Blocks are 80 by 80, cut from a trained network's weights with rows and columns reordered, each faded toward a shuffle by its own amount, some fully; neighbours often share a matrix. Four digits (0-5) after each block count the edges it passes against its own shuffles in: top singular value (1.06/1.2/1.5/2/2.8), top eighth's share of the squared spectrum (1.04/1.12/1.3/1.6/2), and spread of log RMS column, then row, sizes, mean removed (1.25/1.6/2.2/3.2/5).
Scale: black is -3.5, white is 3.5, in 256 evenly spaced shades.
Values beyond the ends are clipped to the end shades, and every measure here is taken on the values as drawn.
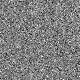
0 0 0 0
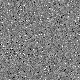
1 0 0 0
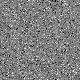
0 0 0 0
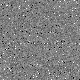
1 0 0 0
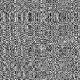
4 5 3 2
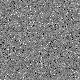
0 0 0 0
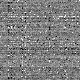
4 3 2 2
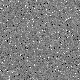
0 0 0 0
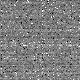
3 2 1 0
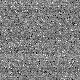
2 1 0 0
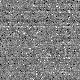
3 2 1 0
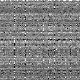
4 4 3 2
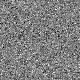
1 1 0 0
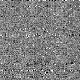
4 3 1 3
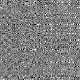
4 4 1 3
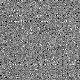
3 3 0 2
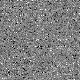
2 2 0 1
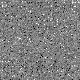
2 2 0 1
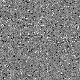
2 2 0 1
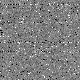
2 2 0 1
